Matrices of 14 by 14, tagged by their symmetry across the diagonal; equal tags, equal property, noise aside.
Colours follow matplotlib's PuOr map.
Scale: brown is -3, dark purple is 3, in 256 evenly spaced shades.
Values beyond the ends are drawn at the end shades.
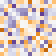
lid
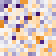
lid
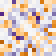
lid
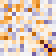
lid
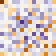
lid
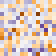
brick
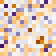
lid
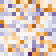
brick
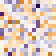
brick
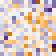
brick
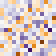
lid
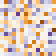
brick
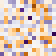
brick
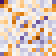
lid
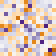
lid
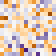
brick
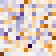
brick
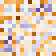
lid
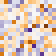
brick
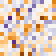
brick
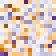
brick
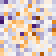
brick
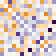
lid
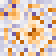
lid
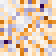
lid
